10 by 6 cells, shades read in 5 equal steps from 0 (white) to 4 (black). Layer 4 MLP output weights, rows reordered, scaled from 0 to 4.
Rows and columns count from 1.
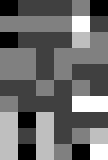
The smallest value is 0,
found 4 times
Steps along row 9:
up down up down down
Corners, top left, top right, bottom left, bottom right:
4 4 1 0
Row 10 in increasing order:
0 1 1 2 4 4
